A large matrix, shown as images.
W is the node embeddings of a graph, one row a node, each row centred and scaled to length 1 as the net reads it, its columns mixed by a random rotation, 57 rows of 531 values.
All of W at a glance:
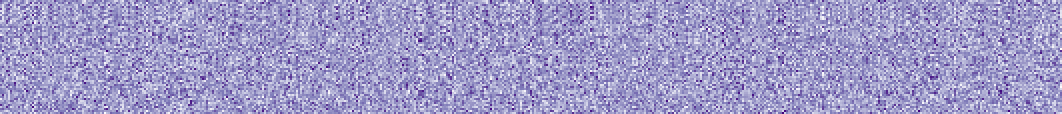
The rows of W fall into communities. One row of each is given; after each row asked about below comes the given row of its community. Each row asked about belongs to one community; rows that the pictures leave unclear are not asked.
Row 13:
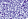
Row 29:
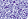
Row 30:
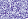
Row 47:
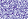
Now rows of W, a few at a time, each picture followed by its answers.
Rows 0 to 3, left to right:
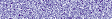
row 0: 13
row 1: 30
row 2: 29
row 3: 30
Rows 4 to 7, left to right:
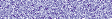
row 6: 30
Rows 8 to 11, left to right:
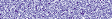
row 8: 30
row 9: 30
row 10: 29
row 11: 29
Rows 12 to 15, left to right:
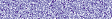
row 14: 30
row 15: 30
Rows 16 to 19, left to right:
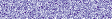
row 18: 13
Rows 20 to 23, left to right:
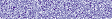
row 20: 47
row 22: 30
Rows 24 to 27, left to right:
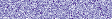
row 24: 30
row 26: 29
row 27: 47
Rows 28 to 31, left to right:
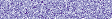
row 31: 29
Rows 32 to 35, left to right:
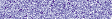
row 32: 29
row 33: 13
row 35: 29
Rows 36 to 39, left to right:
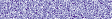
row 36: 30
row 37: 30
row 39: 47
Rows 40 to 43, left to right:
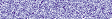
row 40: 13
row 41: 29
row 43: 29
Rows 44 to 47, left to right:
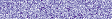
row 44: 30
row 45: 47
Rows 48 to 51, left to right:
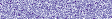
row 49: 29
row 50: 13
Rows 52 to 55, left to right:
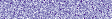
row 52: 13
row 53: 29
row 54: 13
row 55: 30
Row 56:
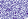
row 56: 29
